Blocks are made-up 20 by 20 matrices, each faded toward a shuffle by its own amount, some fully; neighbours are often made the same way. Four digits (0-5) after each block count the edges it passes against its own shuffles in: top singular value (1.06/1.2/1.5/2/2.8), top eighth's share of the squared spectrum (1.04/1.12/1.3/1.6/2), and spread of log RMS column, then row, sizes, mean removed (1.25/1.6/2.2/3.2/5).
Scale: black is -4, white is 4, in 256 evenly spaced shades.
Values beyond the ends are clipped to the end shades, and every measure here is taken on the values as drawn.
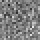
2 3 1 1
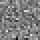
1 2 0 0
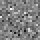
0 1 0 0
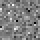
0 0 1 0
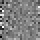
2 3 2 0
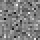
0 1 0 0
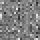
1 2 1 0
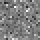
0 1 0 0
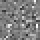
2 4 1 1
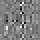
3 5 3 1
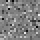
0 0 0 0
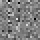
3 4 2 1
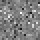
0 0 0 0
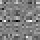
3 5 2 2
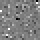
0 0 0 0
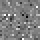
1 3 0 1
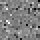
2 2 0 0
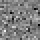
0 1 0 1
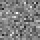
0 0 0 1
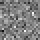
0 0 0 1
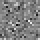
0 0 0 0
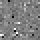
1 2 0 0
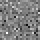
0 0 0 0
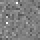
1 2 0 0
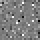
1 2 0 0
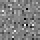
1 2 1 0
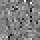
1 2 0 0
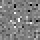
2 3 1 0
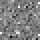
0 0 0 0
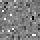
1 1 0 0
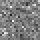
2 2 0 0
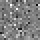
0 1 1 0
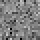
2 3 0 0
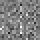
3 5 2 1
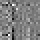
3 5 2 1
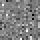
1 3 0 0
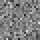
1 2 0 0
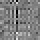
3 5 2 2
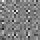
3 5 3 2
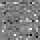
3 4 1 1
